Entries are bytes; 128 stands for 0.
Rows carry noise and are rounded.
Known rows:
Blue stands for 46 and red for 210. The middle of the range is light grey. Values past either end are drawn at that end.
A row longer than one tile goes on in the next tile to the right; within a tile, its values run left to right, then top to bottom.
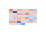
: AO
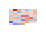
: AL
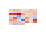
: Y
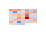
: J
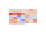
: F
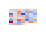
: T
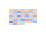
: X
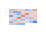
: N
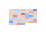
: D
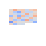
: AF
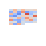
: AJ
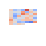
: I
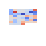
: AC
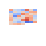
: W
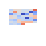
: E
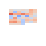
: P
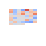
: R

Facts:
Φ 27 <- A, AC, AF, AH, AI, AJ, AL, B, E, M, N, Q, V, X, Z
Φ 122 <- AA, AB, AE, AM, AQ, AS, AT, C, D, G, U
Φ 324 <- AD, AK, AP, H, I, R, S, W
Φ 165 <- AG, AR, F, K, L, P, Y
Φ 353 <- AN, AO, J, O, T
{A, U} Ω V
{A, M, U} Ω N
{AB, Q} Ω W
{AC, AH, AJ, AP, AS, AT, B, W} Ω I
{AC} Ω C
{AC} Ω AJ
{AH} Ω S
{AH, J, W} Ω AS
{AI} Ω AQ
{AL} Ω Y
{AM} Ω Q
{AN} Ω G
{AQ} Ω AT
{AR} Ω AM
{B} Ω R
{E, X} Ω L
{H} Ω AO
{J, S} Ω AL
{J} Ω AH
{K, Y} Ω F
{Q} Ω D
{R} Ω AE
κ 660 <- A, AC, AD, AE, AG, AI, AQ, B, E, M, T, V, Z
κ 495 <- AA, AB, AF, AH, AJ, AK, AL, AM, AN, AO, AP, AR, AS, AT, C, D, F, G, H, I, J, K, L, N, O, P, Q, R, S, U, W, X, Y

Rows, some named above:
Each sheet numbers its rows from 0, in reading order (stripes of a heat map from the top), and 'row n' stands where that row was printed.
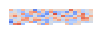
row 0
AM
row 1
AJ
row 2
AH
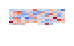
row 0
AG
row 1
AS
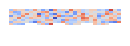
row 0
N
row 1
AD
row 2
AH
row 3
AP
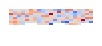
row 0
AR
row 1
U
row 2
Q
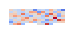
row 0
AB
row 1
AS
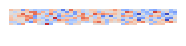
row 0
S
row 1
AT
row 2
AH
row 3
L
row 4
AE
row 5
AQ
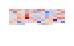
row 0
J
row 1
Q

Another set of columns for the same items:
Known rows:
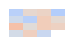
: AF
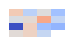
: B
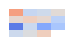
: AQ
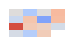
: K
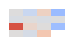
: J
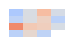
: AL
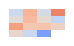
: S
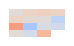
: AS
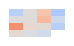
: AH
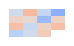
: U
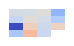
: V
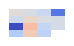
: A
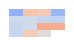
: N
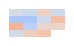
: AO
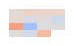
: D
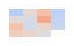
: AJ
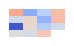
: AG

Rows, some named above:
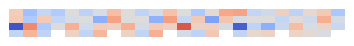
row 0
E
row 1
P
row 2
P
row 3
Y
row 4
AE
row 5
Q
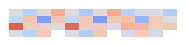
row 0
Y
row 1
Y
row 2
X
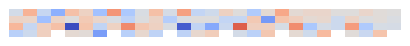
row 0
U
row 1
AD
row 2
AL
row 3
AE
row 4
Y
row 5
AT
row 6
AM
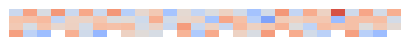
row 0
W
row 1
R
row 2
Q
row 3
AR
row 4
L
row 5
I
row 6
AP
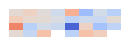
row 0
AB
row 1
T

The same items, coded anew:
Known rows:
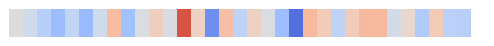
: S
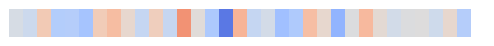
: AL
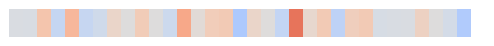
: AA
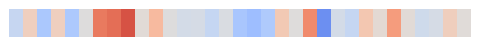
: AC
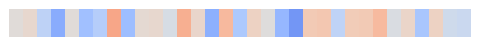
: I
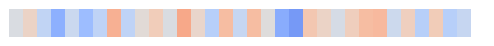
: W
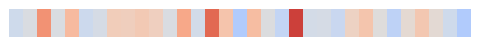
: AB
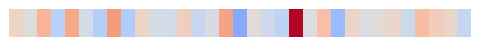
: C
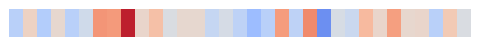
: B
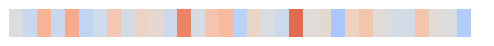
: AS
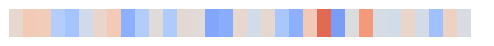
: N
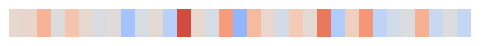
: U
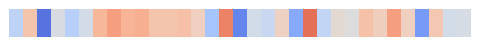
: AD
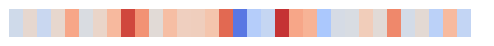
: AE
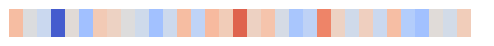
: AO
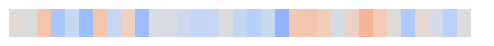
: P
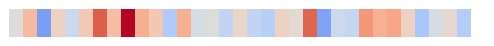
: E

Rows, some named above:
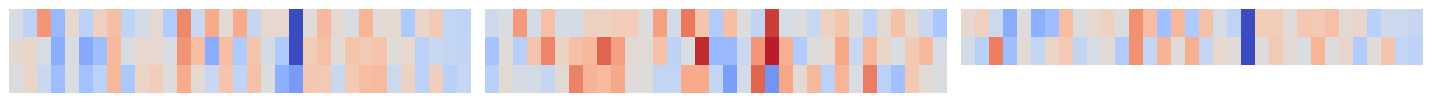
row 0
J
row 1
AB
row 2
R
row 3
R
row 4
AQ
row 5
J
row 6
W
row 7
T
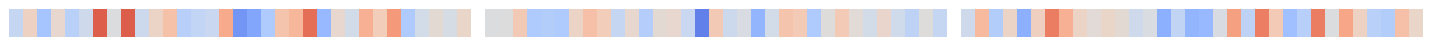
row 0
AG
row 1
AF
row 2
V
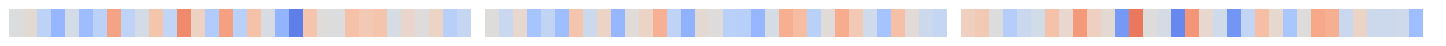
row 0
AP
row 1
Y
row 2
X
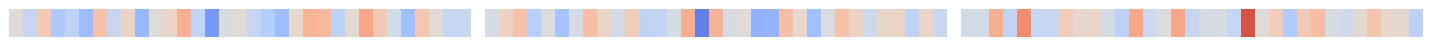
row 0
Y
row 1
Q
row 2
AT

